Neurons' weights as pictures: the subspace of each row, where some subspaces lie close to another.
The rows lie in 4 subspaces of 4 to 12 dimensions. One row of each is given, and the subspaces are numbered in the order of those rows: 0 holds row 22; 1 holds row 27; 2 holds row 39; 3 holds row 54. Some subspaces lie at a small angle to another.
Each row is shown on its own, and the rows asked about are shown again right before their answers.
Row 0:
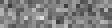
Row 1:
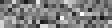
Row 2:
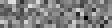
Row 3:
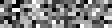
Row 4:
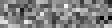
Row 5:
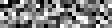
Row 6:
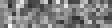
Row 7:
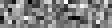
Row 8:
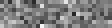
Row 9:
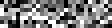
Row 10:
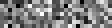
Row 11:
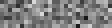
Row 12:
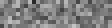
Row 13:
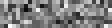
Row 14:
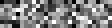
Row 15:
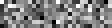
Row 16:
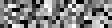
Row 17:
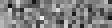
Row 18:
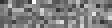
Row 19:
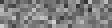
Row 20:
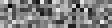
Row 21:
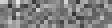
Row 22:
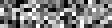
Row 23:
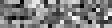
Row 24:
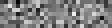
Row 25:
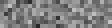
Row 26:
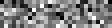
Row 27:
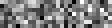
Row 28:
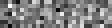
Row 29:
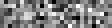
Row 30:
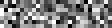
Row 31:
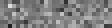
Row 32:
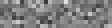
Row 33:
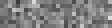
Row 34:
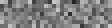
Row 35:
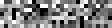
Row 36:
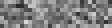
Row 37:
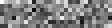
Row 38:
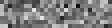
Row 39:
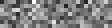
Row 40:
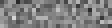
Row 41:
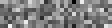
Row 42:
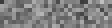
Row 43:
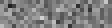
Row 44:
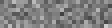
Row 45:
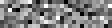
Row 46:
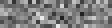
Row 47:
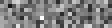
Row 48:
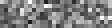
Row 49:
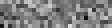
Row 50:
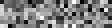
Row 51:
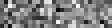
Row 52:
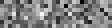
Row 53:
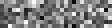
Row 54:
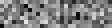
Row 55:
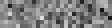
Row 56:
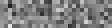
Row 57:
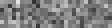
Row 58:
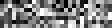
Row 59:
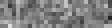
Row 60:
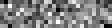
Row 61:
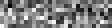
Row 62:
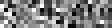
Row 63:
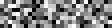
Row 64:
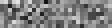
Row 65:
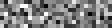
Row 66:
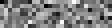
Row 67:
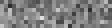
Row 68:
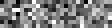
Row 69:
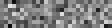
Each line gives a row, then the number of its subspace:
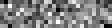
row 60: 1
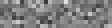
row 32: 3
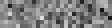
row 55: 1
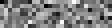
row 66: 3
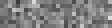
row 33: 2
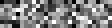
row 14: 3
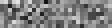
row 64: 3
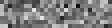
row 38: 0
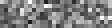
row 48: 3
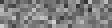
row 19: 2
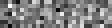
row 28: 1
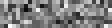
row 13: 3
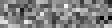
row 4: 3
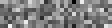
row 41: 1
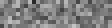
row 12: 3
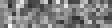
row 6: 3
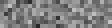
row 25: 3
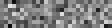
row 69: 0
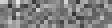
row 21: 3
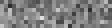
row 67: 2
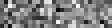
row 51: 1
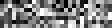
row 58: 1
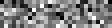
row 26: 3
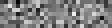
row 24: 3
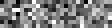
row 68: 2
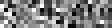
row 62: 1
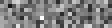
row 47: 0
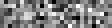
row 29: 3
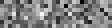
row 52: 1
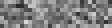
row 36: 3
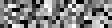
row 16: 1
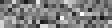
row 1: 3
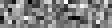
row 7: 3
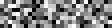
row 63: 2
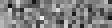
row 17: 2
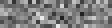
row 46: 3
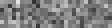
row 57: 0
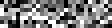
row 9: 0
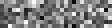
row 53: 2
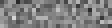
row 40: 3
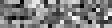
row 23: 3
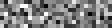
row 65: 3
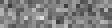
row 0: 1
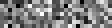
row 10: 0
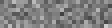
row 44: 0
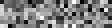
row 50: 2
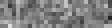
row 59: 3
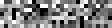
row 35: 1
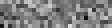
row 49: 3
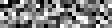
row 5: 1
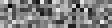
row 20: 0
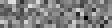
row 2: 3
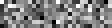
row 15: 0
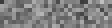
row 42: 1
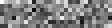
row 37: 1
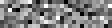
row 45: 3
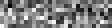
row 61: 1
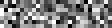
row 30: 0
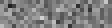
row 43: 2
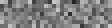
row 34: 1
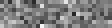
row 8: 3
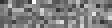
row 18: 1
